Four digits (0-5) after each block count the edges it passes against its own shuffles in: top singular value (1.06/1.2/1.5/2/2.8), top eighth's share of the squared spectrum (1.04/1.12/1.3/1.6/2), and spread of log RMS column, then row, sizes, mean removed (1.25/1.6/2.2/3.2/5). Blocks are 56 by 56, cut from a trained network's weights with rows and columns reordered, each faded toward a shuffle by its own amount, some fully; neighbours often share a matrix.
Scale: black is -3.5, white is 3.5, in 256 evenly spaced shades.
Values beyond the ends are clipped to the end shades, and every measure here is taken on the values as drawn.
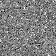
0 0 0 0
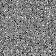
0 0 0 0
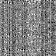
4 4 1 3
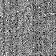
2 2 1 1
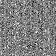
2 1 0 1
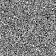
0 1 0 0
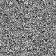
2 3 1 1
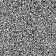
1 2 0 0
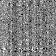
3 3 0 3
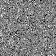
0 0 0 0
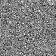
1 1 0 0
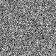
0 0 0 0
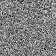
0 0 0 0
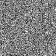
2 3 1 0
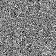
1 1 0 0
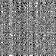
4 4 0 3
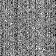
3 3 1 2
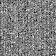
2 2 0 1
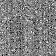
2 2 0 0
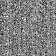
2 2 0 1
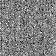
2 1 0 0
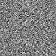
3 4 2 1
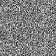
3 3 2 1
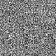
3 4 2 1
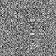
3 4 2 1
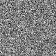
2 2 0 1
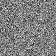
0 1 0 0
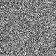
3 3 1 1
